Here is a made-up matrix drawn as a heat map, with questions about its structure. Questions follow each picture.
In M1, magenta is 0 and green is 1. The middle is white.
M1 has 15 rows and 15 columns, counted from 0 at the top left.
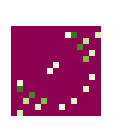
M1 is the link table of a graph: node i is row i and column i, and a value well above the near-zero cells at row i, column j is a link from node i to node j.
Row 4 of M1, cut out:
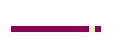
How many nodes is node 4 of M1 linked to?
1
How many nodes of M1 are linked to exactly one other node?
10
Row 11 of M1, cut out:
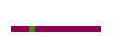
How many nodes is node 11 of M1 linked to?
1
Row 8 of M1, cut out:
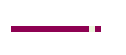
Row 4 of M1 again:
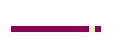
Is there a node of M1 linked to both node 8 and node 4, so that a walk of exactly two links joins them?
yes
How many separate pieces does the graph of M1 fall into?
5
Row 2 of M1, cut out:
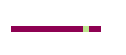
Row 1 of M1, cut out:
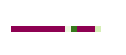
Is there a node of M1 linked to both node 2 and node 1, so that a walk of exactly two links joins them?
no
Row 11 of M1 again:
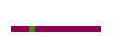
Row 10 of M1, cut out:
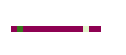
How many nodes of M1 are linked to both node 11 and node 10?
0
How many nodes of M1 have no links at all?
1
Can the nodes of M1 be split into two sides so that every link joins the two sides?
yes
